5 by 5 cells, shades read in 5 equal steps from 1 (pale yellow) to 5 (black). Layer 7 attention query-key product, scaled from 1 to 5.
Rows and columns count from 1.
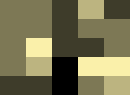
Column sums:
16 13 22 13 13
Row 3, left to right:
3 1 4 4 3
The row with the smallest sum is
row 4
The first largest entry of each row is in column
3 3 3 3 3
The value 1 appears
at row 3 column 2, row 4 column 4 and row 4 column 5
